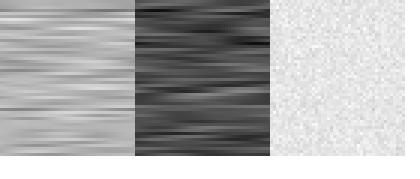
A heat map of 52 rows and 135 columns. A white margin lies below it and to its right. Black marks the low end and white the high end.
It is made of 1 by 3 panels. Panel 1,1: high, streaked across. Panel 1,2: low, streaked across. Panel 1,3: very high, fine-grained, faint in contrast.
